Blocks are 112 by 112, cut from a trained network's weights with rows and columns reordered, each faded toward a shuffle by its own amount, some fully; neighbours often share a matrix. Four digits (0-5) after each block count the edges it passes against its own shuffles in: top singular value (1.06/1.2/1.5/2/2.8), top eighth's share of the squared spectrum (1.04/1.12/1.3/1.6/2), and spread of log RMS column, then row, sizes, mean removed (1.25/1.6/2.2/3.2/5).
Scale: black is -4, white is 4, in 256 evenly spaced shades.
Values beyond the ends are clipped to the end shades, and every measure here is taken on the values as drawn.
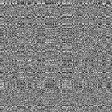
5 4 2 4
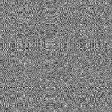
5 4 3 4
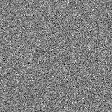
3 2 0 1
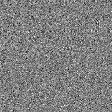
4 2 0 1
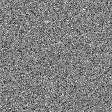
2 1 0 0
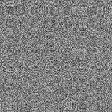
4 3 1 2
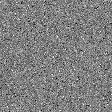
2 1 0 0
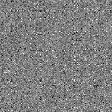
4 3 2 2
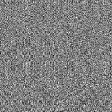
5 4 3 2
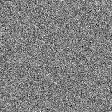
3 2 0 0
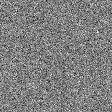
2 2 0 0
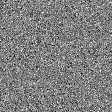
2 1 0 0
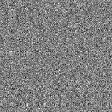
4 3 1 2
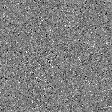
3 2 0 1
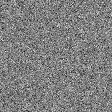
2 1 0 0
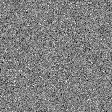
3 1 0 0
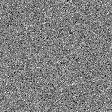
2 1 0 0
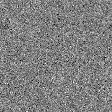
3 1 0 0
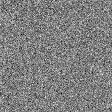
1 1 0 0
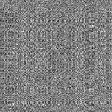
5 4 2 3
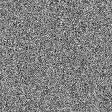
0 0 0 0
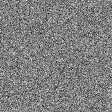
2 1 0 0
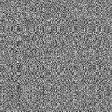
5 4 3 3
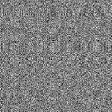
4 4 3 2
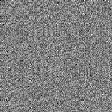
4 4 2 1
